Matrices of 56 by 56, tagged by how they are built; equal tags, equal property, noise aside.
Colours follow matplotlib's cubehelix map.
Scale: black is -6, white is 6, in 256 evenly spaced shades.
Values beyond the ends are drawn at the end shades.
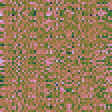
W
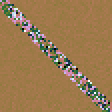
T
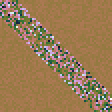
T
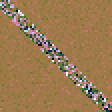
T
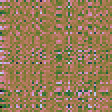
W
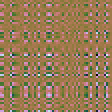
W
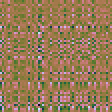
W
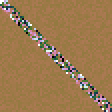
T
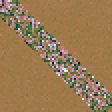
T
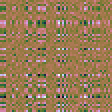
W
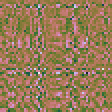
W
